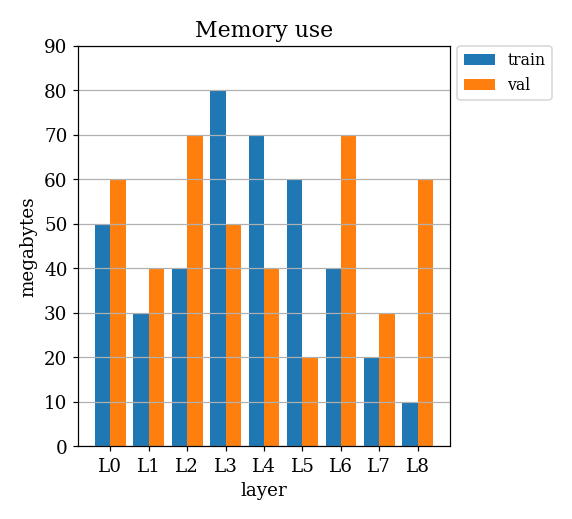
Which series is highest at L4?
train
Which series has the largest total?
val
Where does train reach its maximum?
L3
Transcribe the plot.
Title: Memory use
x-axis: layer, ticks L0 L1 L2 L3 L4 L5 L6 L7 L8
y-axis: megabytes, ticks 0 10 20 30 40 50 60 70 80 90
Legend: train, val
Values:
train: 50 30 40 80 70 60 40 20 10
val: 60 40 70 50 40 20 70 30 60
